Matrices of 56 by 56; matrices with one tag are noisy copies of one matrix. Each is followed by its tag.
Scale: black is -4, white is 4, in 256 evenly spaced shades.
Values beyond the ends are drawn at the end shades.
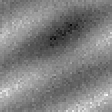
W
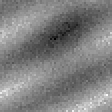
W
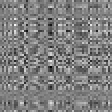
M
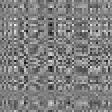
M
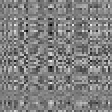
M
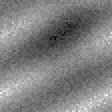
W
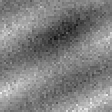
W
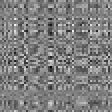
M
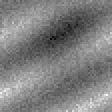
W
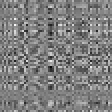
M
